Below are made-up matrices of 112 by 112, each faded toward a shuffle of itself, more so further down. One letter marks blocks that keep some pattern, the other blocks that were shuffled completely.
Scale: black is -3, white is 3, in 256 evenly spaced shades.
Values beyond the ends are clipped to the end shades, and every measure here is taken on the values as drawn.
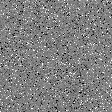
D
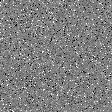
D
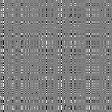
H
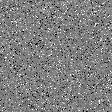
D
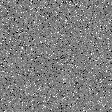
D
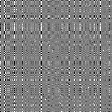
H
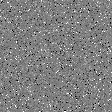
D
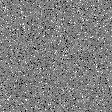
D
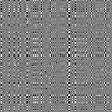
H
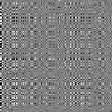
H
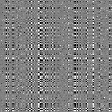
H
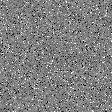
D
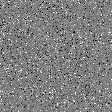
D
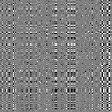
H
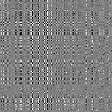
H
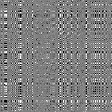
H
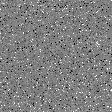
D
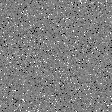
D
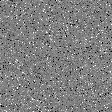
D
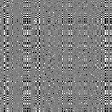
H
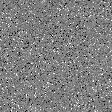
D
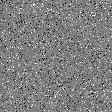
D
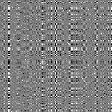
H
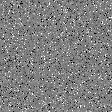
D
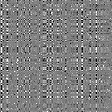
H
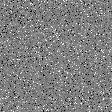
D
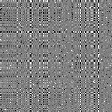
H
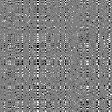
H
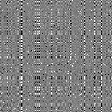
H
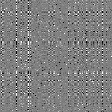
H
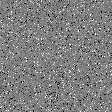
D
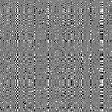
H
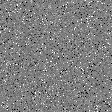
D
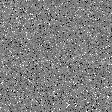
D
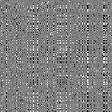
H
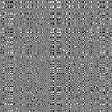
H
